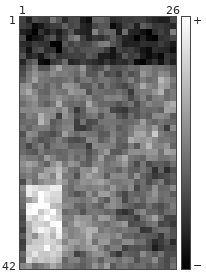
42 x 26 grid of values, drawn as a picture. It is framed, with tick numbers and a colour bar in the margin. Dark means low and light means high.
Ninth with the highest average: bottom left. Seam: horizontal, 20% of the way down, the bottom part higher. Odd patch: higher, in the bottom left. Mirror symmetry: none. Grain: blotchy.
